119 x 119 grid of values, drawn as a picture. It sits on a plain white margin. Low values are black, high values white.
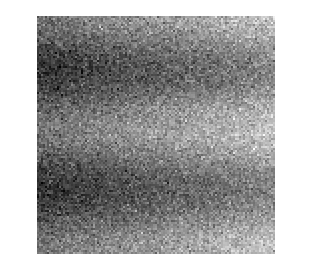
Odd rows or columns: none. Stripes: horizontal, repeating 2 times. Histogram: bell-shaped. Slope: up to the right.
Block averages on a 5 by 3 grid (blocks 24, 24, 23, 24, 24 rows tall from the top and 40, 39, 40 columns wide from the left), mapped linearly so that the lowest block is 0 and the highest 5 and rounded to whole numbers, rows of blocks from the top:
1 3 4 | 0 2 3 | 2 4 5 | 0 1 3 | 2 3 4
